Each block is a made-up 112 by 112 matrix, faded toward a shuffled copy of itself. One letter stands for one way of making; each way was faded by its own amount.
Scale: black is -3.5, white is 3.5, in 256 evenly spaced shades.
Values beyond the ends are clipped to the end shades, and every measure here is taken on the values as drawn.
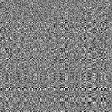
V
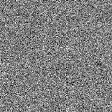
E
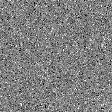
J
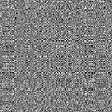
V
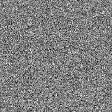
E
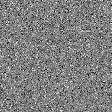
J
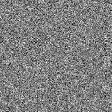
E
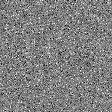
J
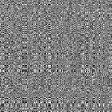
V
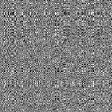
V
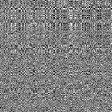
V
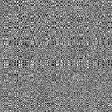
V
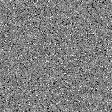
J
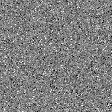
J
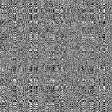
V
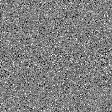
J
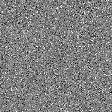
J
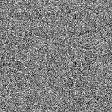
E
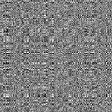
V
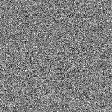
E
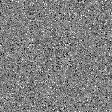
J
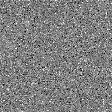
J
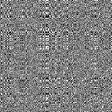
V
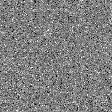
J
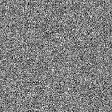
E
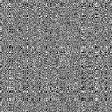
V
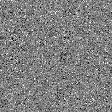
J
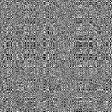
V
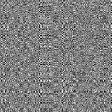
V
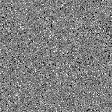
J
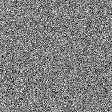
E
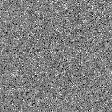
J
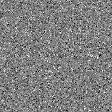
J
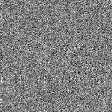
E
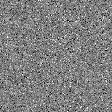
J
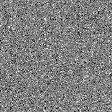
J
